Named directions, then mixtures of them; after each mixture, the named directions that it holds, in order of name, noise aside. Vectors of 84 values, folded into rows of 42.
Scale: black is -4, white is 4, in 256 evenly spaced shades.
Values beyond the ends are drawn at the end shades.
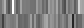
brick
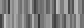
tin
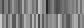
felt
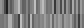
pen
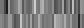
pen, tin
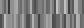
tin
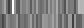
brick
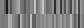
pen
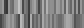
felt, pen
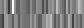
brick, tin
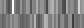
brick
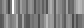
brick, tin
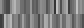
brick, pen, tin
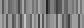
felt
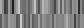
brick, felt, pen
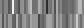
brick, felt, tin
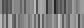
felt, pen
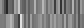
pen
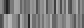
pen, tin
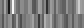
brick, felt, tin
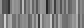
felt, pen, tin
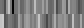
brick, tin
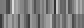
brick, pen, tin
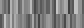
tin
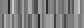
brick, felt, tin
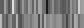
brick, felt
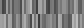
brick, felt, tin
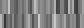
tin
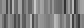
brick, pen, tin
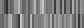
pen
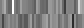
brick
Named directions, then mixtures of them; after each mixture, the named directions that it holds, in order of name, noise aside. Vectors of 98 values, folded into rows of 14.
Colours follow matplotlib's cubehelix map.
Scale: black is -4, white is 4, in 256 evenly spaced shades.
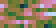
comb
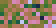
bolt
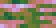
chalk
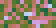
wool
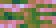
chalk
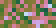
wool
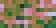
comb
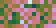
bolt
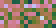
bolt, chalk, wool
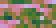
bolt, chalk, wool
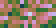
comb, wool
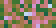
wool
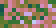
bolt, wool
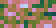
comb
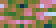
comb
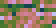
bolt, chalk, comb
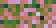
bolt, chalk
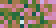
bolt, chalk, comb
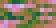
chalk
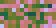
bolt, chalk, wool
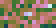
comb, wool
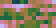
chalk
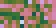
bolt, chalk, comb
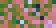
bolt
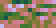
chalk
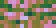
chalk, comb, wool
